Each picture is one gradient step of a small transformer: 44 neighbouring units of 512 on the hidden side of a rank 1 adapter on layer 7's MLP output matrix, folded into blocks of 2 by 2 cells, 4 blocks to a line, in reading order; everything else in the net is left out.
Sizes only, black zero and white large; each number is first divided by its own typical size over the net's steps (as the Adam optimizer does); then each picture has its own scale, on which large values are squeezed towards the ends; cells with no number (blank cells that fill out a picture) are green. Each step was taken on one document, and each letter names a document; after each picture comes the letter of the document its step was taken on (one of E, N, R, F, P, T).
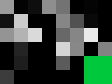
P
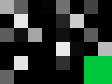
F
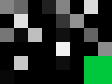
F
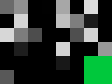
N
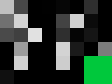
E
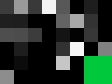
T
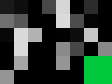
E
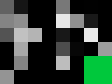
E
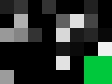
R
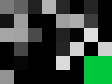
T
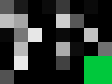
E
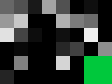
T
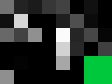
P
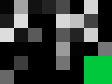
T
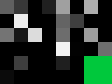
F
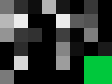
T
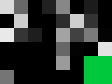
R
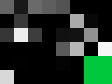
P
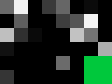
N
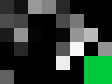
P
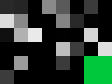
F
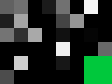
F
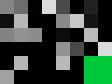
T
